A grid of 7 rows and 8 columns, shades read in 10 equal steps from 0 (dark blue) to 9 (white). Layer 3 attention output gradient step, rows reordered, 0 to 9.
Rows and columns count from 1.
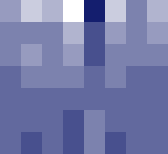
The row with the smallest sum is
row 7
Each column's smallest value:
3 2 3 2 0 2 3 3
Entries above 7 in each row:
1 0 0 0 0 0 0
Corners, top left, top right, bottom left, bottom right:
5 6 3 3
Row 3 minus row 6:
1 2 1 3 -2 1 1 1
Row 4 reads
3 4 4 4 3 4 3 3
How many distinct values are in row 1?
6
